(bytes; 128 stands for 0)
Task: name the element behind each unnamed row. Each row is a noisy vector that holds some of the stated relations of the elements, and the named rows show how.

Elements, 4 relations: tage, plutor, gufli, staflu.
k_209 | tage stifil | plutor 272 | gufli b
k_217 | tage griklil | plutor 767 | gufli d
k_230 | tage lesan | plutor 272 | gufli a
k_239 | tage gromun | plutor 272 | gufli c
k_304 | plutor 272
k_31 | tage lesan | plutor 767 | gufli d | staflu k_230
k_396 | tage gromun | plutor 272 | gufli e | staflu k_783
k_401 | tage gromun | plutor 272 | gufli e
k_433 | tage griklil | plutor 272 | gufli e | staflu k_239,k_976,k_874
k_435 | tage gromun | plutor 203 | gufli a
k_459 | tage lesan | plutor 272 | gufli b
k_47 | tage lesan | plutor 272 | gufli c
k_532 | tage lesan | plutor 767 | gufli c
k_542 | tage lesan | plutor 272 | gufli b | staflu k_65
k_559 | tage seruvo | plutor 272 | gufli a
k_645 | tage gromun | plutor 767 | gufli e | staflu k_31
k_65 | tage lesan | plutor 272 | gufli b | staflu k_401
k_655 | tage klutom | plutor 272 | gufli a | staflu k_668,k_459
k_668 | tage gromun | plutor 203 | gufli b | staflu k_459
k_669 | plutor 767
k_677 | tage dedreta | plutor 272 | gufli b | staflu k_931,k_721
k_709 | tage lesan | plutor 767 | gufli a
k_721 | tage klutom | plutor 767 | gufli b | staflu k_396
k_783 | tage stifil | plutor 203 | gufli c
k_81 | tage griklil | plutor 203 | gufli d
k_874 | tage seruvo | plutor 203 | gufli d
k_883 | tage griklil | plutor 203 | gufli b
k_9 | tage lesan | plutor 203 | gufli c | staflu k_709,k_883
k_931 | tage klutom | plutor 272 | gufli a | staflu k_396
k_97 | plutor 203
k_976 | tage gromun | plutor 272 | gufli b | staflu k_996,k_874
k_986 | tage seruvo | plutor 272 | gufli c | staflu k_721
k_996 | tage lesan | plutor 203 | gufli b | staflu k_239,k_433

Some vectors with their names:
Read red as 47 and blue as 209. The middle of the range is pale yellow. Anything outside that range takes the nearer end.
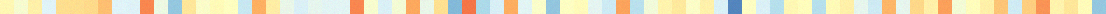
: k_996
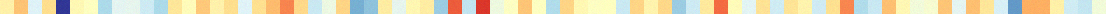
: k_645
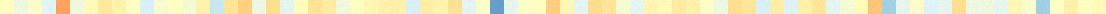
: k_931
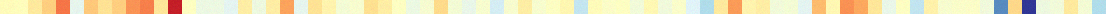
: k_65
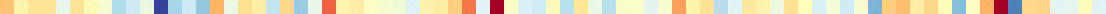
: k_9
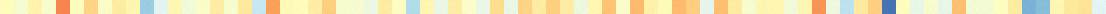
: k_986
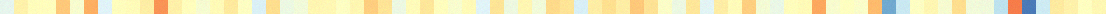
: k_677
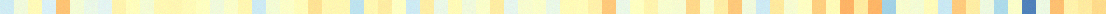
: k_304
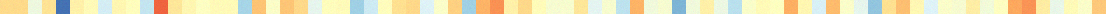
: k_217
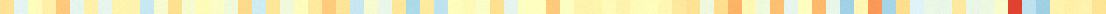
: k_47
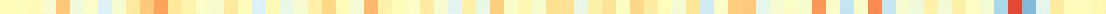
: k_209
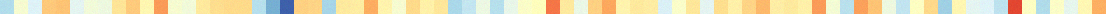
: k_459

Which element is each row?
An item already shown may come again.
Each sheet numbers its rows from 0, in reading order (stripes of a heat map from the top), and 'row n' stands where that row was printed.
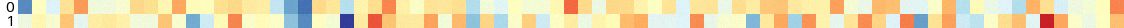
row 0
k_459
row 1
k_668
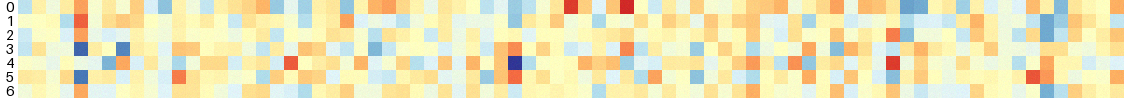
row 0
k_655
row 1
k_433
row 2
k_304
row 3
k_669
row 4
k_230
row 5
k_217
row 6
k_396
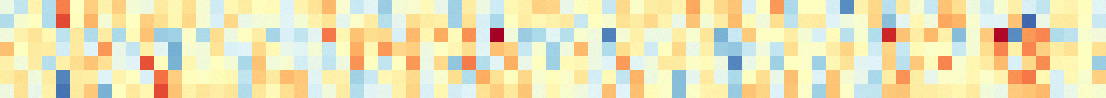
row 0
k_239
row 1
k_976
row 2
k_883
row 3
k_81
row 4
k_996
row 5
k_217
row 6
k_721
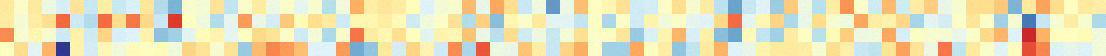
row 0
k_97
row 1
k_401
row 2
k_435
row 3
k_31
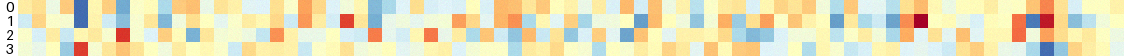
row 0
k_532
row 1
k_709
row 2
k_874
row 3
k_433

